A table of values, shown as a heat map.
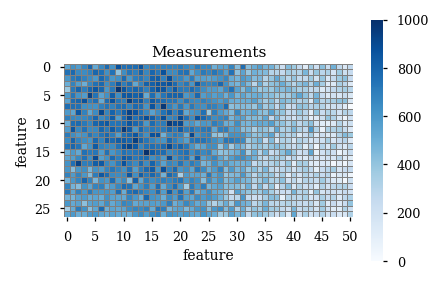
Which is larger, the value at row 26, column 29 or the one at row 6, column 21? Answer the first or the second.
the second
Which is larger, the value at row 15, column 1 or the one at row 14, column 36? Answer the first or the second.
the first
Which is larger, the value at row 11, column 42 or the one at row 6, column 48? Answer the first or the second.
the second
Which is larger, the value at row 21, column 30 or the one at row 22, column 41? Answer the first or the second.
the first
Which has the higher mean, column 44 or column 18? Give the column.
18
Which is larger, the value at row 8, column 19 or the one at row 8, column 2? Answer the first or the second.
the second
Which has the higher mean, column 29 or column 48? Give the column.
29
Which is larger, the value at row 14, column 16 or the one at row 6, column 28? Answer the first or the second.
the first
